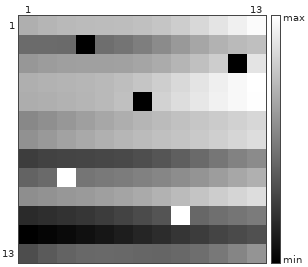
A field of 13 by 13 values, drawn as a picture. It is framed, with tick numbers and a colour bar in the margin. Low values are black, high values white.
Five lone cells stand out: two far higher and three far lower than their neighbours. Streaks run across, left to right. Values rise toward the top right. The top right is the ninth with the highest average.
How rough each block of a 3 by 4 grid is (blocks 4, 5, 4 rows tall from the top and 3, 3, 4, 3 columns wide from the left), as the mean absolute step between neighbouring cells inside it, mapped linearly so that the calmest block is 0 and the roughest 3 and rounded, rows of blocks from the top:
0103 / 1010 / 1121
